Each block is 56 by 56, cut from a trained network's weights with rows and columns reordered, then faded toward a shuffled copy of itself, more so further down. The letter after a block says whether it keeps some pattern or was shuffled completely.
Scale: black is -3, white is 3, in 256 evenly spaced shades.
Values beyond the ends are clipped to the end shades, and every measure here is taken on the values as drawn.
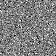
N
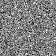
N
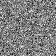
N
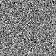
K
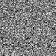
K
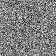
N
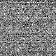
K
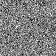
N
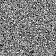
N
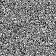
N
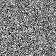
N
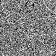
N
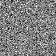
K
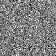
K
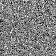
N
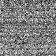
K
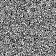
N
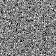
N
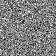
N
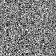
K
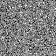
N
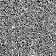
K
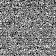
K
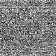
K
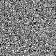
K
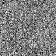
K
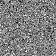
N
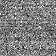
K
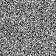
N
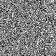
K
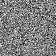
N
